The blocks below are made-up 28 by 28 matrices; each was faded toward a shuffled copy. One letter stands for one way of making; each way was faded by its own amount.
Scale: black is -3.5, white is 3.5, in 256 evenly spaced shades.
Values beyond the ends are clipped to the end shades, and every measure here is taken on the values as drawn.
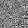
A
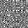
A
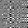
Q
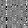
Q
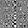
Q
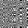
Q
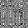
Q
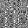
A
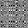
Q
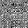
A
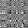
Q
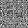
A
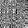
A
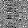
A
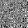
A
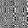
Q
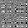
Q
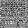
A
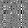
Q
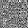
A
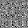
A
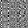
Q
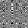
Q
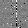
Q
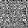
A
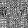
A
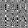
Q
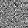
A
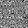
A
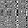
Q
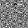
A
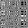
Q
